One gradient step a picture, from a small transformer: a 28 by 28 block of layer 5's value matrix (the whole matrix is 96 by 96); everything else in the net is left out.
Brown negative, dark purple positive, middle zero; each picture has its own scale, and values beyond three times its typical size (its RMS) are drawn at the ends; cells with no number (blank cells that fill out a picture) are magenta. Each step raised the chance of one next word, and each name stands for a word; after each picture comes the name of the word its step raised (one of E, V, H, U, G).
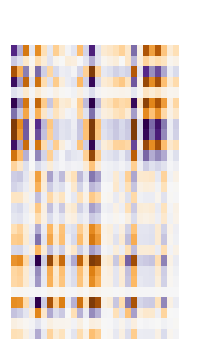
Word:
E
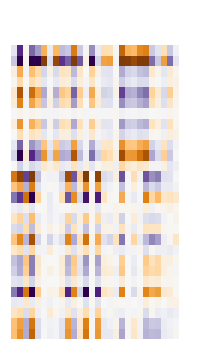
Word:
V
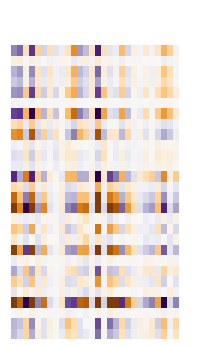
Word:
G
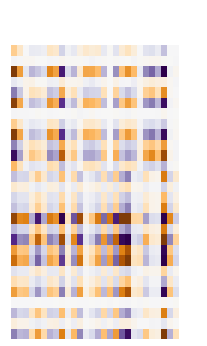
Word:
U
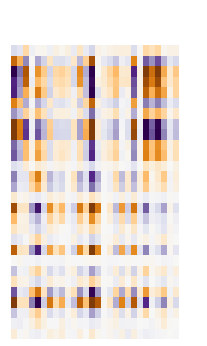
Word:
G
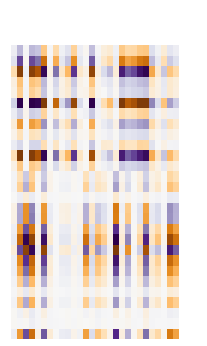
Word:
E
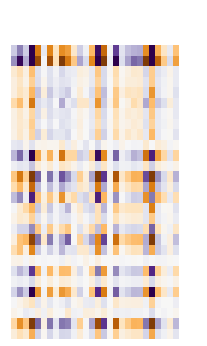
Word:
V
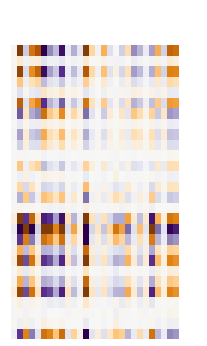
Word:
U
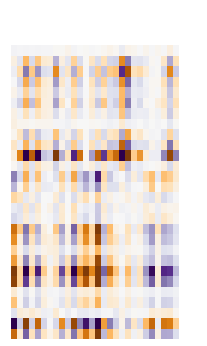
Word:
E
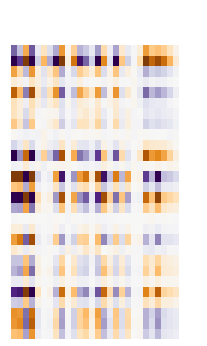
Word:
V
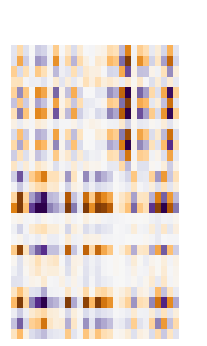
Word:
G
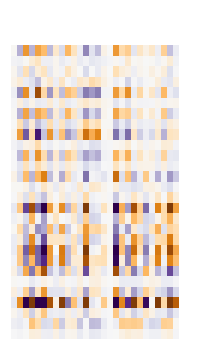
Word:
G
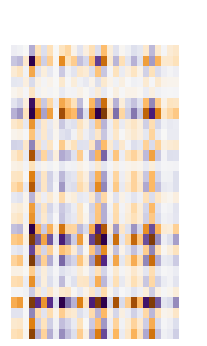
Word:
E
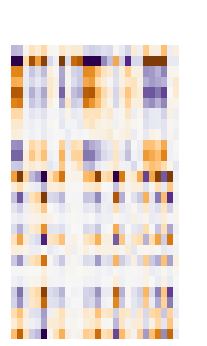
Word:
V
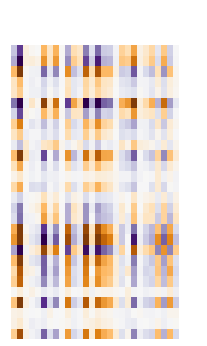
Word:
E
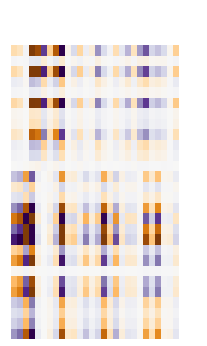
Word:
U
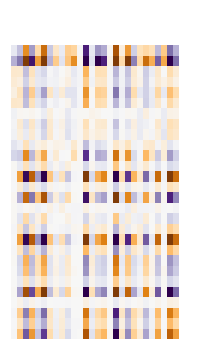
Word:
V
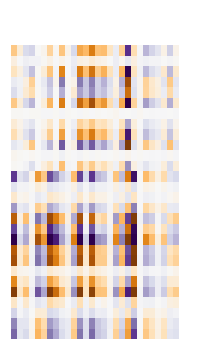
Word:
U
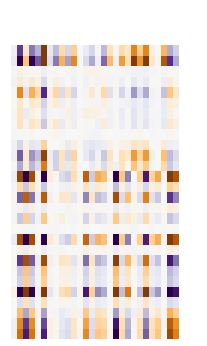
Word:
V
